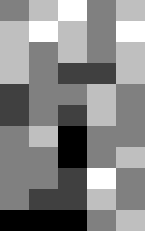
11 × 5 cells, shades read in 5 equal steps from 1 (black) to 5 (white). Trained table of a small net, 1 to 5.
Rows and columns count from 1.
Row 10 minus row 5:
1 -1 -1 0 0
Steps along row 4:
down down same up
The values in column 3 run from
1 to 5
